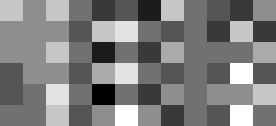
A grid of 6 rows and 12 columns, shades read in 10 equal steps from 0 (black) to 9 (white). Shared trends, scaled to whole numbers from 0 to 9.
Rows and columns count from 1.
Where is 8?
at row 2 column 6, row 4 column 6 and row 5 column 3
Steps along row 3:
same up down down up down up down same same up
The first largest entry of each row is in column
1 6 3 11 3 6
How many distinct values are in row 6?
6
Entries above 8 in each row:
0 0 0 1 0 2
